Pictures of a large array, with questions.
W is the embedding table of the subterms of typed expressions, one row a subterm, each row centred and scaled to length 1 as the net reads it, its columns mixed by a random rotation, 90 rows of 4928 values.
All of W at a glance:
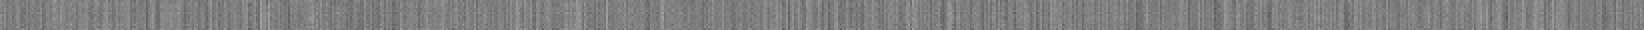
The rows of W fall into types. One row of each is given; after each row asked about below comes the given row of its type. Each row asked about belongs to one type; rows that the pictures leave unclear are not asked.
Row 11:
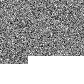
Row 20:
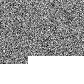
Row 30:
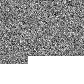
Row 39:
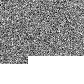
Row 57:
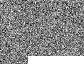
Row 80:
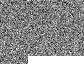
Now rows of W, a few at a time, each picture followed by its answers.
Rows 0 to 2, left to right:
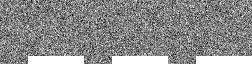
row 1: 57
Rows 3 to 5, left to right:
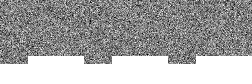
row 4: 20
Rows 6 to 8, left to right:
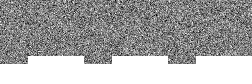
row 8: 57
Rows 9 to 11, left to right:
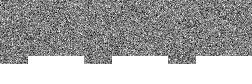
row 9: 39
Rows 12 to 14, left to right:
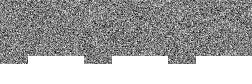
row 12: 80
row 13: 39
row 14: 57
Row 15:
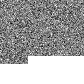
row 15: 11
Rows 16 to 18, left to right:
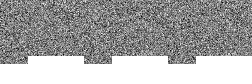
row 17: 57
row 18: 57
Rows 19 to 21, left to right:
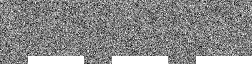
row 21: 30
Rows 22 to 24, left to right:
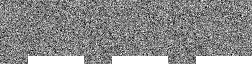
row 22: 39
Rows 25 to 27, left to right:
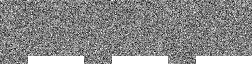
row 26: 80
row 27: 11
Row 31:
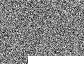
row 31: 80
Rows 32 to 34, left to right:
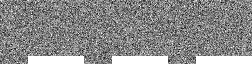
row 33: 11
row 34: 80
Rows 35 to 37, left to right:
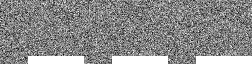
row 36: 39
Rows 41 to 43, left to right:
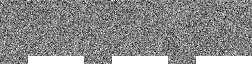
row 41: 80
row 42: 80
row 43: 57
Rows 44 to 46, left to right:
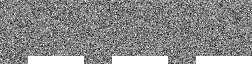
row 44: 11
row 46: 20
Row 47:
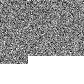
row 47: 80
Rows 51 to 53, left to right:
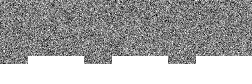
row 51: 20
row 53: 80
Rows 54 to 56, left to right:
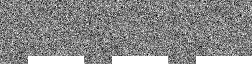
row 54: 11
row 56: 30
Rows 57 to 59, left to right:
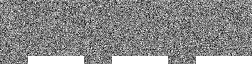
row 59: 20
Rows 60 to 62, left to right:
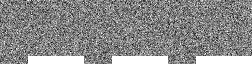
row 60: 80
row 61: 11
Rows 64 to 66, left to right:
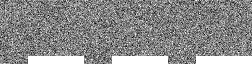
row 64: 39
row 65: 11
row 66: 80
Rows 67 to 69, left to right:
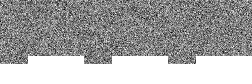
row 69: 80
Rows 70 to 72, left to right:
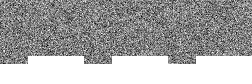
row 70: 20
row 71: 57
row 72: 39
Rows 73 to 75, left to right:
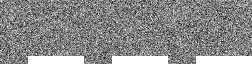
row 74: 11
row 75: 39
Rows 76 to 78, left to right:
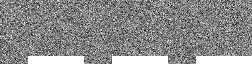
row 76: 57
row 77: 39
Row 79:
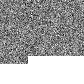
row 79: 80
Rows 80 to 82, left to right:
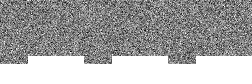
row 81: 39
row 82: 11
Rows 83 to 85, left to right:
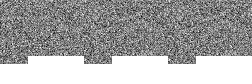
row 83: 20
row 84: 57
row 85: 57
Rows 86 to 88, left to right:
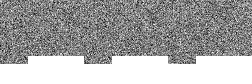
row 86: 57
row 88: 39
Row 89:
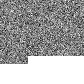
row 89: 57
